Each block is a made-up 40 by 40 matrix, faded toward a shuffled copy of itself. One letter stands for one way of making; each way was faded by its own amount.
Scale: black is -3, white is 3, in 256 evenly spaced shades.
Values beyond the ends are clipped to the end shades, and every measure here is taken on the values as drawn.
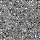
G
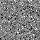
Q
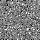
G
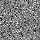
Q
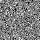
Q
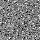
Q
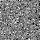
Q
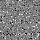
G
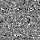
G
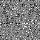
G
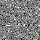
G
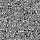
G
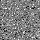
G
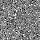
Q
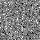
Q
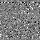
G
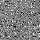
G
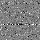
G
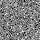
Q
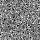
Q
